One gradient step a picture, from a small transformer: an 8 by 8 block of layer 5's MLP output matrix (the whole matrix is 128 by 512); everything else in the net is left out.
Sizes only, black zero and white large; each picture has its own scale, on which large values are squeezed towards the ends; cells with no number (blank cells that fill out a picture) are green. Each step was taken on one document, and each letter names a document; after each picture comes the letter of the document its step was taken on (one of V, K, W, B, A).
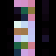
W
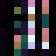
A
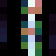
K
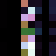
K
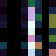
K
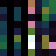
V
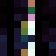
A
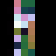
W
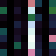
V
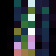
A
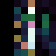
A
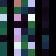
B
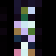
B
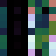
V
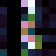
K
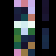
W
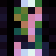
B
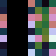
V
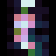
W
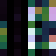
V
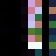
K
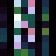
W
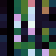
A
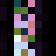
B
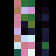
W
